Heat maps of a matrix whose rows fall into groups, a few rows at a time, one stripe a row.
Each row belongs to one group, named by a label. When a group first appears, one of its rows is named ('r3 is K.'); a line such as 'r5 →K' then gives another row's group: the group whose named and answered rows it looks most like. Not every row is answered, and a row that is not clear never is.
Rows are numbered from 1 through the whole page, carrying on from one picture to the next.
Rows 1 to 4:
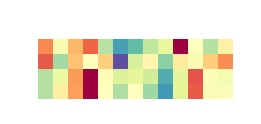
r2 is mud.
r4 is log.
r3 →log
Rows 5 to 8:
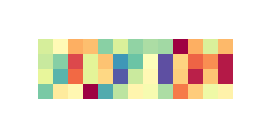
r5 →log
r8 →log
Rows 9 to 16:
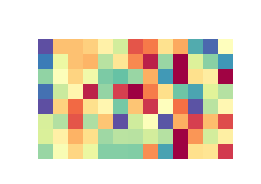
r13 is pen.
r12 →pen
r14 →mud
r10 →pen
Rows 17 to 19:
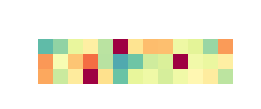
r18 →log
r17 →pen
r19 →log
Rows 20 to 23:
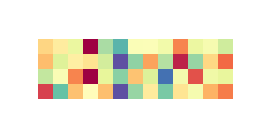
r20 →log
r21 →mud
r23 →mud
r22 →log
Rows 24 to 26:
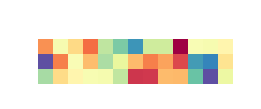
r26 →pen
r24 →log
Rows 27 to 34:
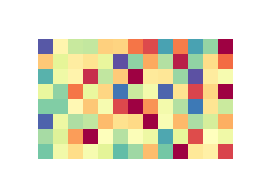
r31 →pen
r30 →mud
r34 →mud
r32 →pen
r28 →mud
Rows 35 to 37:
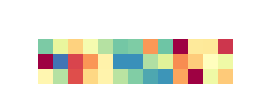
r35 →mud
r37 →log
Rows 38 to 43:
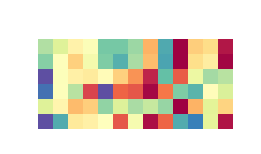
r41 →pen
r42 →log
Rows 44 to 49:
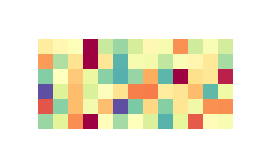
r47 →pen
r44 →log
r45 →log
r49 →log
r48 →mud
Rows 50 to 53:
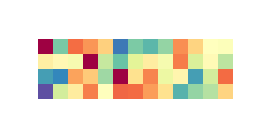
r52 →pen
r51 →log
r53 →pen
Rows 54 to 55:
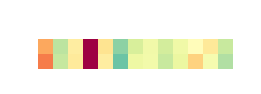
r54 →log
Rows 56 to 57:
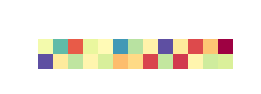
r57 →pen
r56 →mud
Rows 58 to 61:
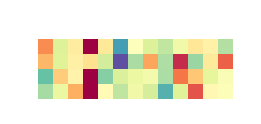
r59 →mud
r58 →log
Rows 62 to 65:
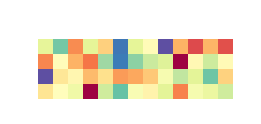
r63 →log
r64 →pen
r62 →mud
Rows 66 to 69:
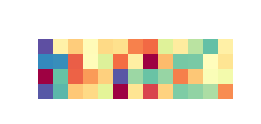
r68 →log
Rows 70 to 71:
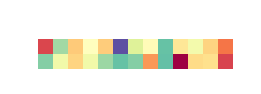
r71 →mud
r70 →mud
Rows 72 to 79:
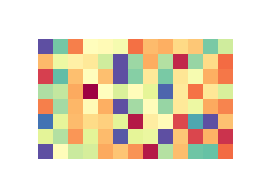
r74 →mud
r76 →mud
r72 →pen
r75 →log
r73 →mud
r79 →pen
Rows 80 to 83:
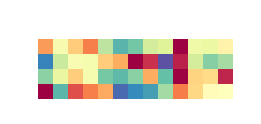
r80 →log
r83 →log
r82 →mud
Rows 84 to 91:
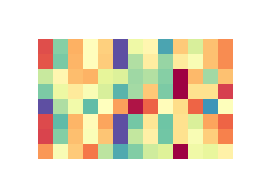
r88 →pen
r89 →mud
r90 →mud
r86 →log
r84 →mud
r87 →mud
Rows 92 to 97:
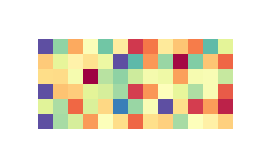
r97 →pen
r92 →pen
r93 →mud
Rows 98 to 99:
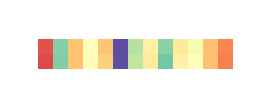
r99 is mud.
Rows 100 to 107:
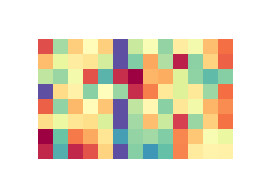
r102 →pen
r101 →mud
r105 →mud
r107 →log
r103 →pen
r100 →mud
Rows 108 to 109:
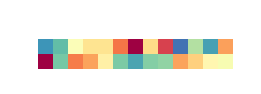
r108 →pen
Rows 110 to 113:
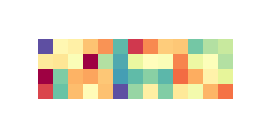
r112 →log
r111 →log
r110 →pen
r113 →mud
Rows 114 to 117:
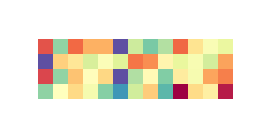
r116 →mud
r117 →mud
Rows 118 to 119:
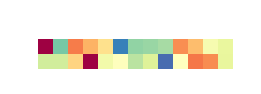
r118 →log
